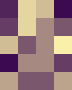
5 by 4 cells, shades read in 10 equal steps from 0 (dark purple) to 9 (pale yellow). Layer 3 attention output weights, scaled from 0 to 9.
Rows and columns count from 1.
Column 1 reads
1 2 7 0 6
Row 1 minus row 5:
-5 5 4 -6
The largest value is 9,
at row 3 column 4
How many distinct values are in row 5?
2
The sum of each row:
16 18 24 12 18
